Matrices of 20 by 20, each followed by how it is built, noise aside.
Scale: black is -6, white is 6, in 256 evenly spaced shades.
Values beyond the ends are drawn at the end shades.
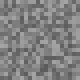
noise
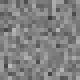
noise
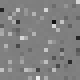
sparse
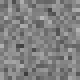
noise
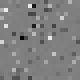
sparse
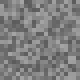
noise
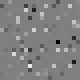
sparse
